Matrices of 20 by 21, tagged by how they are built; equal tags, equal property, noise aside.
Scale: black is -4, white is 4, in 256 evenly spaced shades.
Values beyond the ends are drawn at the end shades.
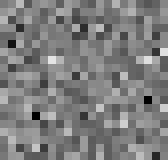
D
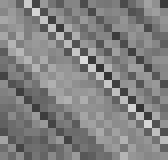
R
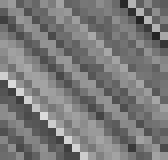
R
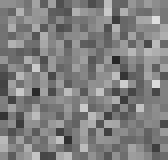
D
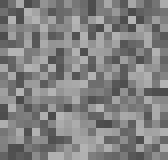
D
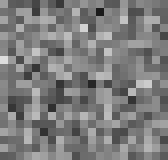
D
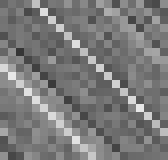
R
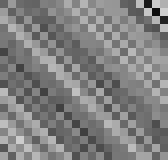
R
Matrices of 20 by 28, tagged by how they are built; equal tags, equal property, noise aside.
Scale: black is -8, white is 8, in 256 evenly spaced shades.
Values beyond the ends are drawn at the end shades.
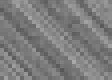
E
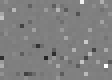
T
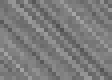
E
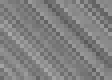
E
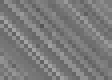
E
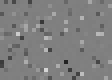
T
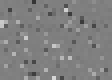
T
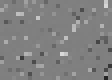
T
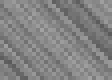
E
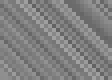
E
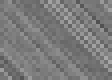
E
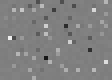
T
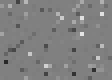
T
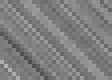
E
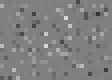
T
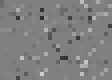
T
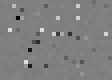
T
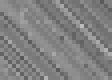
E
